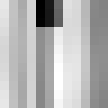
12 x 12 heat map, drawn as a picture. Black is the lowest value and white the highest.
Ninth with the lowest average: top middle. Average level on the scale: 70%. Odd patch: lower, in the top middle. Roughest part: top middle. Grain: streaks running down.
